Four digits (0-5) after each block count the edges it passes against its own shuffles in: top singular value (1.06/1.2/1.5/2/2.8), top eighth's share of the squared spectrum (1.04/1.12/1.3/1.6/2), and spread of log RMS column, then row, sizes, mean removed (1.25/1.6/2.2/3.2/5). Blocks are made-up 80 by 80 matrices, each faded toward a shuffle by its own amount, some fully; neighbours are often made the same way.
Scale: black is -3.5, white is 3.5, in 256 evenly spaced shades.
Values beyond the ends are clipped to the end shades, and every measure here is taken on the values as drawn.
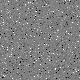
0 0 0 0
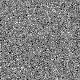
0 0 0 0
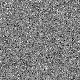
0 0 0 0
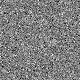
0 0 0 0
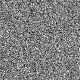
0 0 0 0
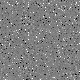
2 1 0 0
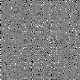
4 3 2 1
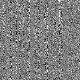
2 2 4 0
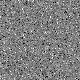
0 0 0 0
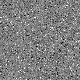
0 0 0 0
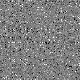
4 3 1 1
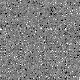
3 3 1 1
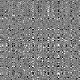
5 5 3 3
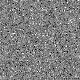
0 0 0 1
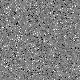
1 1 0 0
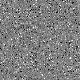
3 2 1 1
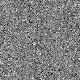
0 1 1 0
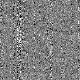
2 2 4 0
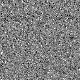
0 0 1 0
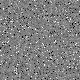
1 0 0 0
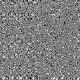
4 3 1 1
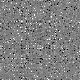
4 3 1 1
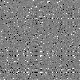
4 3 1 2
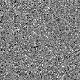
3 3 1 1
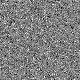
1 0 0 0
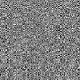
4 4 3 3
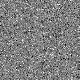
2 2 0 0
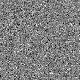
3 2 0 0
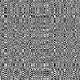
5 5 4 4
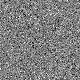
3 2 0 0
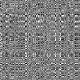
5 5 4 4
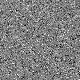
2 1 0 0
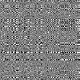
5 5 3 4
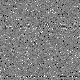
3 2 0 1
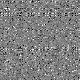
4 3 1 2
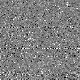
3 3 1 2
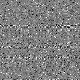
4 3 1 3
